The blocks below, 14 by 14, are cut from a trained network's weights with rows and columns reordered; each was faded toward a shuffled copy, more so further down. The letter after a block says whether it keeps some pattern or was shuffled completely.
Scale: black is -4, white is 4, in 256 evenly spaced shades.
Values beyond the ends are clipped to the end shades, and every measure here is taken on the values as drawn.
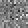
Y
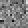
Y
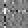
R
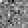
Y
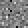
Y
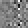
R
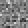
R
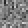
Y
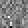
R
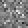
Y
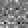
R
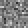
Y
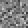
Y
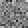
Y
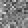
Y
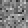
Y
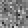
Y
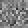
R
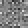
R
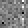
R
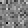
R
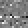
R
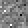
Y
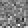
R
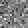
Y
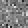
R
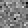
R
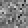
Y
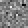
Y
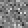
Y
